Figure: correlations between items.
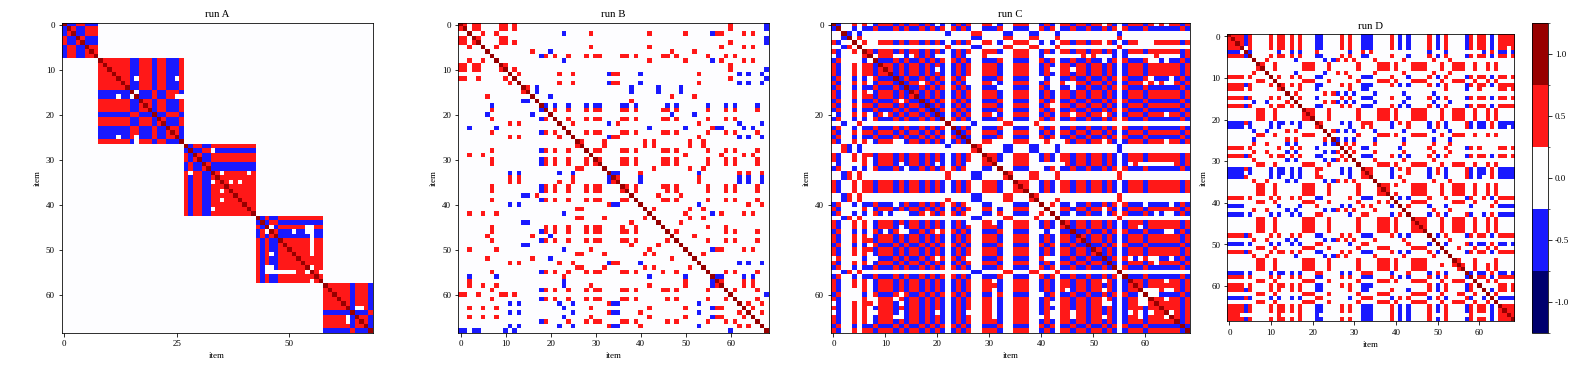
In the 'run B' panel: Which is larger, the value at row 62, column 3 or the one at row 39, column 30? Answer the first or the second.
the second
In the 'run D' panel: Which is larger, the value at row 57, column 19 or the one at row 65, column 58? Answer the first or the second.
the second
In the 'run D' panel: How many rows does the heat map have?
69
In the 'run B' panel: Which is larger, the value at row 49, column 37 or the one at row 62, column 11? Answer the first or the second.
the first
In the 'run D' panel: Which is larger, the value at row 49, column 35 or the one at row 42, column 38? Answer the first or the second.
the first
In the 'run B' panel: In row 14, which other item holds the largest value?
15
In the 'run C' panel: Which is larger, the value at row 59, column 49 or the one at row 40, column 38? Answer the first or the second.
the second
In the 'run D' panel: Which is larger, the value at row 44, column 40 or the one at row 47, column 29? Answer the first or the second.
the first
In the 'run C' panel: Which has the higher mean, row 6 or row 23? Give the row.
6
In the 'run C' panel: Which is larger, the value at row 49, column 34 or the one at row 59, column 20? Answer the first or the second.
the second
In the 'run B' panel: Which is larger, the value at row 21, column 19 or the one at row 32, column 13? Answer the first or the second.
the first
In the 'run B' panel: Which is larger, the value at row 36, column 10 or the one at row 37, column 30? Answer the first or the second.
the second
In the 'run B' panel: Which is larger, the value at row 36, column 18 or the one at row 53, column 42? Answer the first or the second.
the second
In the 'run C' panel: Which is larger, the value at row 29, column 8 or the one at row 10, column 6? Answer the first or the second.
the second
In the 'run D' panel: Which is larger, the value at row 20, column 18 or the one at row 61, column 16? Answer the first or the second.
the first
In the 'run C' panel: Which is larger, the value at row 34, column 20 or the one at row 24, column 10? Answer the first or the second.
the second
